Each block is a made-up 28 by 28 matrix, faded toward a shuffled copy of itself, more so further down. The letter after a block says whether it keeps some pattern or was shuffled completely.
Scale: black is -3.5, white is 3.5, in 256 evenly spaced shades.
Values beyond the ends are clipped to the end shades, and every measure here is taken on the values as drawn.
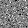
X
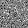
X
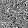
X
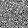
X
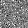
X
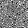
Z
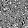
X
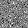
X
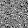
Z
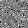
Z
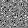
Z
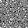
Z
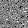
X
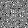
Z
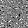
Z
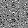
Z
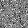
X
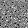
X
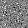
Z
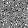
X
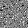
Z
